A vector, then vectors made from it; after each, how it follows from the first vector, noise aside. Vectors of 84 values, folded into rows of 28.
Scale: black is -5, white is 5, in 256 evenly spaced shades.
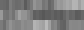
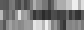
scaled up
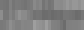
shrunk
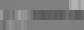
partly zeroed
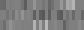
partly zeroed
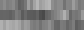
reversed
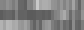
reversed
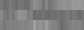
shrunk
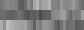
reversed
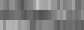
reversed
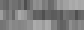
copied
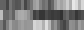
scaled up
